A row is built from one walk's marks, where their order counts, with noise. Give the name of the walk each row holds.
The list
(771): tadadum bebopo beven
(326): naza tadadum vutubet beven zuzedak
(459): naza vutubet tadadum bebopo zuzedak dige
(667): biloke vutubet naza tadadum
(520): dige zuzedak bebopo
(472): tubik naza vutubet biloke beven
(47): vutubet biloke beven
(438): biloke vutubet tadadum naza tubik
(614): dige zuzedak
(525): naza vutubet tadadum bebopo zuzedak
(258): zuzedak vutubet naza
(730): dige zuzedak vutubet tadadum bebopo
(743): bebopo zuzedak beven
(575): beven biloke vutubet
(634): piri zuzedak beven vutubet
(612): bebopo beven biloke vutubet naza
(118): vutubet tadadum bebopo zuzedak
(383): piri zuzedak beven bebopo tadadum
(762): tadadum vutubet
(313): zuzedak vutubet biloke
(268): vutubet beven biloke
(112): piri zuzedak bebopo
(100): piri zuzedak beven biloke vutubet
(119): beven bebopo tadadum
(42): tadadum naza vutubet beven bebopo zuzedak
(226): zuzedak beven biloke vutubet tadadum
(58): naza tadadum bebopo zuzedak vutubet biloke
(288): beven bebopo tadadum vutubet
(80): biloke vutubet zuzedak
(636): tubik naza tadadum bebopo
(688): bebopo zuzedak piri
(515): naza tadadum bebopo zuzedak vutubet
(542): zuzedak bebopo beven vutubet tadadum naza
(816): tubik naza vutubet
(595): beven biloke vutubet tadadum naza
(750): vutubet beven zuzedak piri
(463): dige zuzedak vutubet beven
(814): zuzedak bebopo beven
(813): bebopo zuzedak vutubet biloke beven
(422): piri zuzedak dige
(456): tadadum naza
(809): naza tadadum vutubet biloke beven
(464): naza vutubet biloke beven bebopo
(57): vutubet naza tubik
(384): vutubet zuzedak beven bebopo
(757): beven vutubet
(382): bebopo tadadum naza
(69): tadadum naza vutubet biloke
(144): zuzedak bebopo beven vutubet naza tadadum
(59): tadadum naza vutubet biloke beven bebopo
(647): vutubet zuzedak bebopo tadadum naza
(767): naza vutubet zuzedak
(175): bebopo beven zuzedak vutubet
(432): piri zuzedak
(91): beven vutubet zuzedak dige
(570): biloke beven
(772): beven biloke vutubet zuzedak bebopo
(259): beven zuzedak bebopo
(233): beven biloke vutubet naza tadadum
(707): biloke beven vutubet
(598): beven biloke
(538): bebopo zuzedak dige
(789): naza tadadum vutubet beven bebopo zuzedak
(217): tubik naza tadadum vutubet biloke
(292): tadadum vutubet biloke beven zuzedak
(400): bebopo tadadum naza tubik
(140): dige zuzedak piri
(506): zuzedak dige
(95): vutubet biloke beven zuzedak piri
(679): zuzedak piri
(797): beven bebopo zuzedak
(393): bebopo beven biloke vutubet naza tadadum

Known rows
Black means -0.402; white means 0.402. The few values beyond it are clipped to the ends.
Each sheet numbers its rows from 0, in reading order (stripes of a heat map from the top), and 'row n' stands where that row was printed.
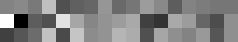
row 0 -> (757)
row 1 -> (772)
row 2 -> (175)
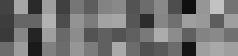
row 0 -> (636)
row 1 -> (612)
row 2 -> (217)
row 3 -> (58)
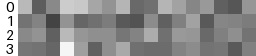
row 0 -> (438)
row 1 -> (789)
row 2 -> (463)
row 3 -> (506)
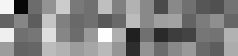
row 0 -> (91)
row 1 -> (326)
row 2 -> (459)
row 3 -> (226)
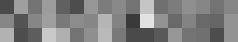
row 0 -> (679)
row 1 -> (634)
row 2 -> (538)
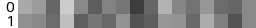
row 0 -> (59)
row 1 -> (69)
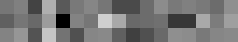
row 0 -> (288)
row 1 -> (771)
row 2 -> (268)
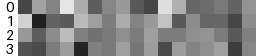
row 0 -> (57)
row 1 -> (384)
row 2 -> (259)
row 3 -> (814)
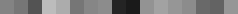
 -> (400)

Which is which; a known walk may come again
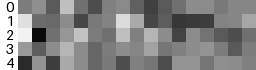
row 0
(268)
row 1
(118)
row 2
(91)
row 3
(259)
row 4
(233)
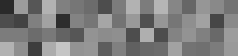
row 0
(667)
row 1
(814)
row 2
(688)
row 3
(813)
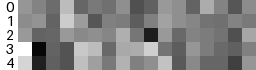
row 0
(69)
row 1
(570)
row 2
(743)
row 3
(80)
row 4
(384)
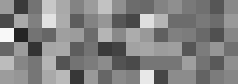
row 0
(422)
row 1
(57)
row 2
(767)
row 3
(809)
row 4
(42)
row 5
(95)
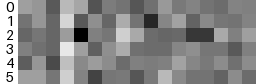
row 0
(47)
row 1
(816)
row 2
(771)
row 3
(506)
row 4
(313)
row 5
(707)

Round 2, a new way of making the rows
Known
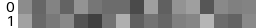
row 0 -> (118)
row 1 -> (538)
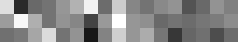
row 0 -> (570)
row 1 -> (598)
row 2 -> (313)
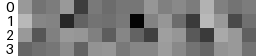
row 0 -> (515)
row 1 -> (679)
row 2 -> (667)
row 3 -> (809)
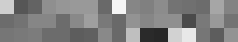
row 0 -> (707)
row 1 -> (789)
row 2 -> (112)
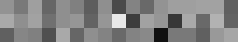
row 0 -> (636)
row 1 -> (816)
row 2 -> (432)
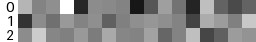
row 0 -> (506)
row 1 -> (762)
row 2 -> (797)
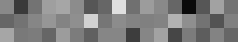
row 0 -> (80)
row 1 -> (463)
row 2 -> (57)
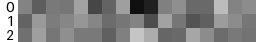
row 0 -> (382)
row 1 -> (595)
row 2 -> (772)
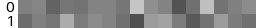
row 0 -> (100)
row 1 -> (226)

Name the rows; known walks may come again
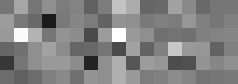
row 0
(772)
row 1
(95)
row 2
(598)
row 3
(730)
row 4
(69)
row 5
(813)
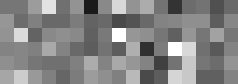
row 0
(313)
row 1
(647)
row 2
(575)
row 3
(520)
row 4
(634)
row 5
(259)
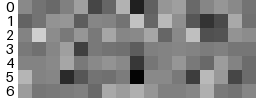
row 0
(400)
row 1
(767)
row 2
(797)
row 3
(459)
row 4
(144)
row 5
(679)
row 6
(175)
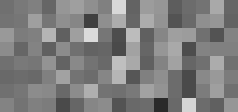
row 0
(472)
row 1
(217)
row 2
(814)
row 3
(118)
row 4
(464)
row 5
(612)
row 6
(326)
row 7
(422)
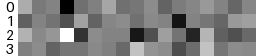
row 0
(750)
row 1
(432)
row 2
(506)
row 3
(100)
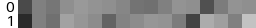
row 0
(42)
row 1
(762)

